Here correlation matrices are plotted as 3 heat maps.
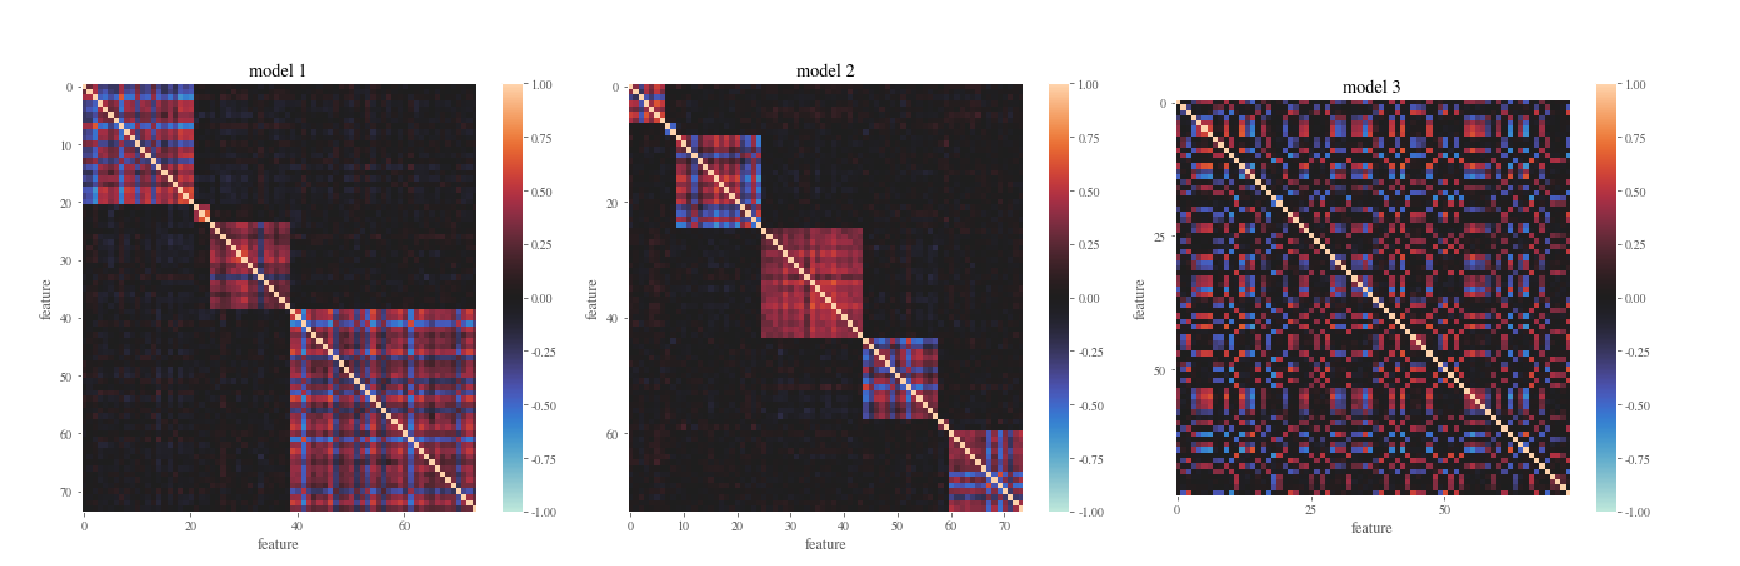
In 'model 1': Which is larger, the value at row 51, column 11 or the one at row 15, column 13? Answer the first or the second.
the first
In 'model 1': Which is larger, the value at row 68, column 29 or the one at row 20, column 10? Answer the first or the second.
the first
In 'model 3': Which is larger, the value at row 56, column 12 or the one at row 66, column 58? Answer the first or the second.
the first
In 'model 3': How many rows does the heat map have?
74
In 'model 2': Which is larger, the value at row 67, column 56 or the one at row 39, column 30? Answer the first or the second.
the second
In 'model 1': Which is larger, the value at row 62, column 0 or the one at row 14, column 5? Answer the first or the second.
the second
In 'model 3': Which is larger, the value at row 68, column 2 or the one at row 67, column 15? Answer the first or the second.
the second
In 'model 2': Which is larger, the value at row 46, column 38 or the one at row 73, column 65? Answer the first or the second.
the second
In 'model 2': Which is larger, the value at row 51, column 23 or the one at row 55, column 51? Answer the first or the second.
the second
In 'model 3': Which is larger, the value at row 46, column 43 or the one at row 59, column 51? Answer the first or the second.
the second
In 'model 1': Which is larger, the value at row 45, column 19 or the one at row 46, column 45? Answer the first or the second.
the second
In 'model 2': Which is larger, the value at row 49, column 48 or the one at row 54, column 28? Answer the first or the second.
the second
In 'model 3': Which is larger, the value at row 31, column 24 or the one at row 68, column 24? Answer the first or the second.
the second
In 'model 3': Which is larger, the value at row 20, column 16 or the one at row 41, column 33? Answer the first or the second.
the second
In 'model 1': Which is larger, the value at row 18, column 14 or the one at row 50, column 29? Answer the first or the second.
the first
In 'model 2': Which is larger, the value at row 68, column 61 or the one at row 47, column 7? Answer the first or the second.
the first
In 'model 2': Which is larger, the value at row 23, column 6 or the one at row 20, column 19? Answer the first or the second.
the second
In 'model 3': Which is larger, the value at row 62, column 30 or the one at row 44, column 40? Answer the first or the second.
the first
